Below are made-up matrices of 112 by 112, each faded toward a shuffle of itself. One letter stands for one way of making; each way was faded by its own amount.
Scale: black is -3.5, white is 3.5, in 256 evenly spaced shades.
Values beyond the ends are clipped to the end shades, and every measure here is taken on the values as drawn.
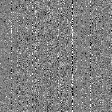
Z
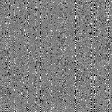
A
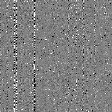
A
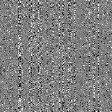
A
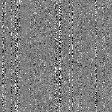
Z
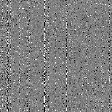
A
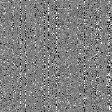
A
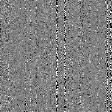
Z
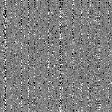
A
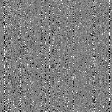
A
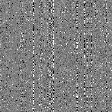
A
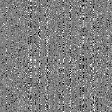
A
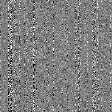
Z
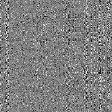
A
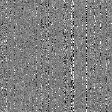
Z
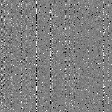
A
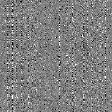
A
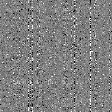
A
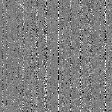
Z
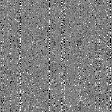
A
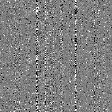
A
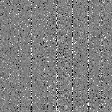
A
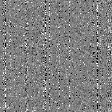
A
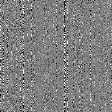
Z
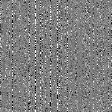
Z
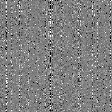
A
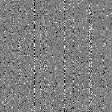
A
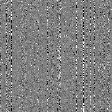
Z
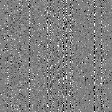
A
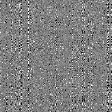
A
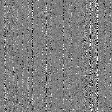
Z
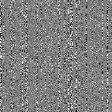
Z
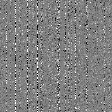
Z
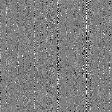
Z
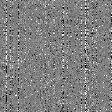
A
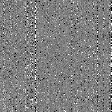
A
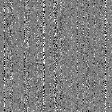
Z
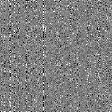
A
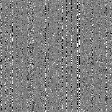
Z
